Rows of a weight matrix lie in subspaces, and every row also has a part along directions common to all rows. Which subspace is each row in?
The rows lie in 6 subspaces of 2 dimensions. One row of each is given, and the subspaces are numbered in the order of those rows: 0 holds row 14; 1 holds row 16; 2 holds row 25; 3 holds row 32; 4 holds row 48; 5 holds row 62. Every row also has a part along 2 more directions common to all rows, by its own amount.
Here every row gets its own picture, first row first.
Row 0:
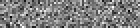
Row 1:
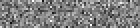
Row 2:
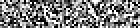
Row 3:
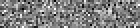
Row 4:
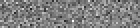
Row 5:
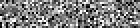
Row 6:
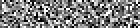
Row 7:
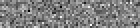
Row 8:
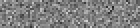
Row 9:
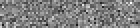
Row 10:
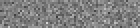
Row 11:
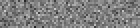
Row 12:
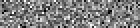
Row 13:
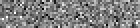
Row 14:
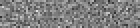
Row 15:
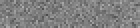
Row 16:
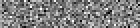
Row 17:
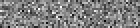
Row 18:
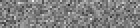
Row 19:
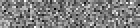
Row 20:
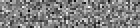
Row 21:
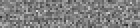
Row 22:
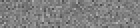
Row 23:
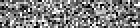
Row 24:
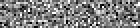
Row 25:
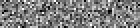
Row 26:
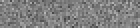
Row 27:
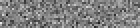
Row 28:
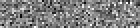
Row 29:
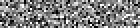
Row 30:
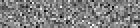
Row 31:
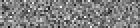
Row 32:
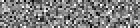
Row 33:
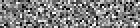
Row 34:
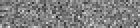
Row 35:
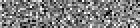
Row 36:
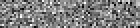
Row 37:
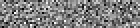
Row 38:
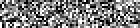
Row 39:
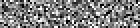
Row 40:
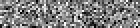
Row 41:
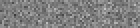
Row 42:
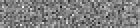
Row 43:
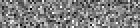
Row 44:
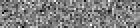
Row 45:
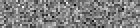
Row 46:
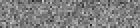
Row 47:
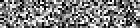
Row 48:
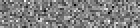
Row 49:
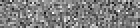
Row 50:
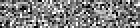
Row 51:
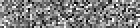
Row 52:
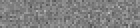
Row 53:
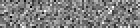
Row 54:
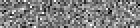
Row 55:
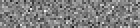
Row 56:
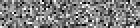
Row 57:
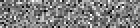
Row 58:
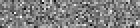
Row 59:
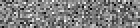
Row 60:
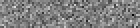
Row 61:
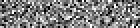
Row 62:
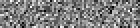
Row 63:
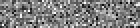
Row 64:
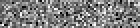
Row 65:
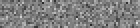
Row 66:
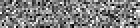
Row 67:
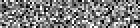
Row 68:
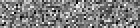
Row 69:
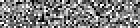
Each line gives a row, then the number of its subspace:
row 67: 2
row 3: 2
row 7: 4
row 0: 5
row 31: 4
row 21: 0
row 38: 2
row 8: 2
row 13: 5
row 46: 3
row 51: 1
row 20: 2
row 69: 3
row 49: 0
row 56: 5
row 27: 1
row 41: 4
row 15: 5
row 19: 1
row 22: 3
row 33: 1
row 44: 2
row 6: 1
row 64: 4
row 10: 4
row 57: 3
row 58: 5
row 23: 1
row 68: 3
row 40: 4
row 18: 3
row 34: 4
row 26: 0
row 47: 5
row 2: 0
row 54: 3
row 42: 4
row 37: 0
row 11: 1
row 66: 5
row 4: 0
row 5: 2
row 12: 2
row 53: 5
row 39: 1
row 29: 1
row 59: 0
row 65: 5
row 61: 1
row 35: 1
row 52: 0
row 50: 1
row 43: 3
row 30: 2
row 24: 3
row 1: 3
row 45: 4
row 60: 1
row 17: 4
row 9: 2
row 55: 5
